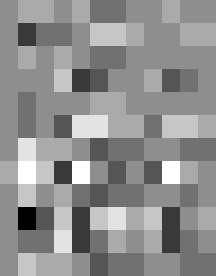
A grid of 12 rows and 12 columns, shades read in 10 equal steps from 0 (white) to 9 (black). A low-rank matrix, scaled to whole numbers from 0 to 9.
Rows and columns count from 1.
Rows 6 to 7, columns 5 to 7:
1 1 3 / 4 6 5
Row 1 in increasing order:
3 3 3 3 4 4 4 4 4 4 5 5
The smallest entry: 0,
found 3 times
